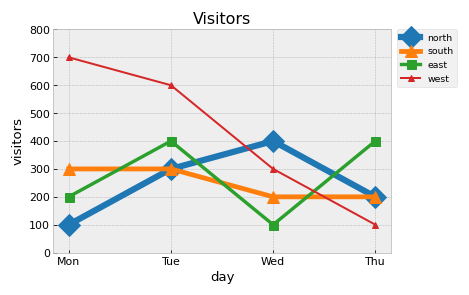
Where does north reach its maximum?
Wed
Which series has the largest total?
west
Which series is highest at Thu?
east
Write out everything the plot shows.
Title: Visitors
x-axis: day, ticks Mon Tue Wed Thu
y-axis: visitors, ticks 0 100 200 300 400 500 600 700 800
Legend: north, south, east, west
Values:
north: 100 300 400 200
south: 300 300 200 200
east: 200 400 100 400
west: 700 600 300 100
